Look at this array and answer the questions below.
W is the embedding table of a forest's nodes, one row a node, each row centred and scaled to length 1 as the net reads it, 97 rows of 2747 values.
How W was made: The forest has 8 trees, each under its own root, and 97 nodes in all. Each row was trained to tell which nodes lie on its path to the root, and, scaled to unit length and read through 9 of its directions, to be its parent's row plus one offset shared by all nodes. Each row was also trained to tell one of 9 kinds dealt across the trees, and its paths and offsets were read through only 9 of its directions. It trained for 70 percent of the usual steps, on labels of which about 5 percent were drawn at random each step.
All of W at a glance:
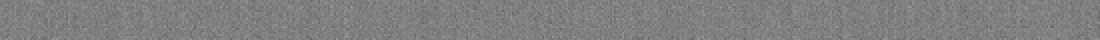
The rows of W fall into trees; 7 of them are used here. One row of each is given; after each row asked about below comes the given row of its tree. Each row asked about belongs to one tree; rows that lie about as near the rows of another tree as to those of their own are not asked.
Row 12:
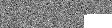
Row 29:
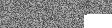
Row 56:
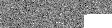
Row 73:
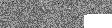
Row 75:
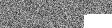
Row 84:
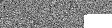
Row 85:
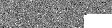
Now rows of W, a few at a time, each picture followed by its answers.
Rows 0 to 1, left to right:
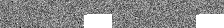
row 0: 73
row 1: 84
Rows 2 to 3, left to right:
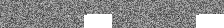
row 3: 29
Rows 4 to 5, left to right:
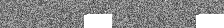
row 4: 85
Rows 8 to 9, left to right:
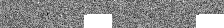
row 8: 56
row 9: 29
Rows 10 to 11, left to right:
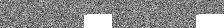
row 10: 75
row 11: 12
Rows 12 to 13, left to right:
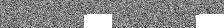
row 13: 85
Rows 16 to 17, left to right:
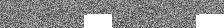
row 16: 29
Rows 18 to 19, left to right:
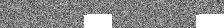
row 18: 75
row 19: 12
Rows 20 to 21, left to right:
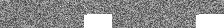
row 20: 56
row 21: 73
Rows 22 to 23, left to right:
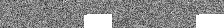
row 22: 85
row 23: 56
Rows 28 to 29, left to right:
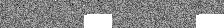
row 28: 29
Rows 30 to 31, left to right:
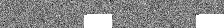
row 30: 29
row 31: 85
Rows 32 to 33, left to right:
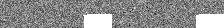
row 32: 75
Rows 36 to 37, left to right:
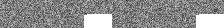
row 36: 12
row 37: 29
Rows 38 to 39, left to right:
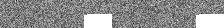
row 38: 12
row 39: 73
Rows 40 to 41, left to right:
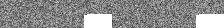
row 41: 75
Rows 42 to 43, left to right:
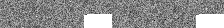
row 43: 85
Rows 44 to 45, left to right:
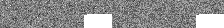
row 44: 12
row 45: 29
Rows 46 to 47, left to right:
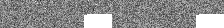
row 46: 12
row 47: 29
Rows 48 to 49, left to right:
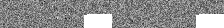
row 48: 85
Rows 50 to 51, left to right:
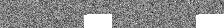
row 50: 85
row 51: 84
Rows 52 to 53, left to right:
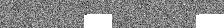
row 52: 12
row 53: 75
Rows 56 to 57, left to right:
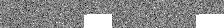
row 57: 12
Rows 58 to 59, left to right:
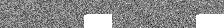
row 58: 84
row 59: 84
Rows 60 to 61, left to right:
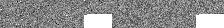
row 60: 73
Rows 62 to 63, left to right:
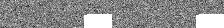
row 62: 85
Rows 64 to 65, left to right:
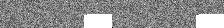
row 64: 75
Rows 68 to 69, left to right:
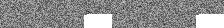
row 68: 85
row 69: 85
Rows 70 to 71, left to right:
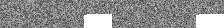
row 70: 84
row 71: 75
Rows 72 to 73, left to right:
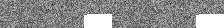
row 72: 73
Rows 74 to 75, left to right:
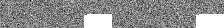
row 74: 29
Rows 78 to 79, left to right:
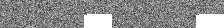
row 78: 12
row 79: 75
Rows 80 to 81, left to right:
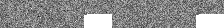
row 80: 29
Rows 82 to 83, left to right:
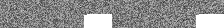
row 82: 12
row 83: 73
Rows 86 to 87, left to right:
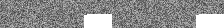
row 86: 29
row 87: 75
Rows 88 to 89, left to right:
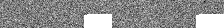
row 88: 84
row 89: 85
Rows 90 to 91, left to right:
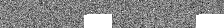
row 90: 85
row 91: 12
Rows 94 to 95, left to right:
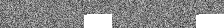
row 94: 12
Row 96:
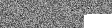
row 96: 75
